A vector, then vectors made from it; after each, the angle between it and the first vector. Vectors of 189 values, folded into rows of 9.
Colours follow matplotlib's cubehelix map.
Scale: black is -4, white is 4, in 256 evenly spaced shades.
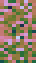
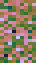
partly aligned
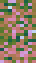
nearly opposite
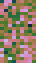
orthogonal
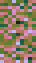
partly opposed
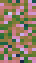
orthogonal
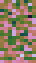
partly opposed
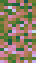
nearly opposite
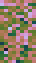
partly aligned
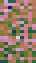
nearly parallel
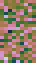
orthogonal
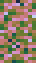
orthogonal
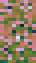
nearly parallel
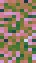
orthogonal
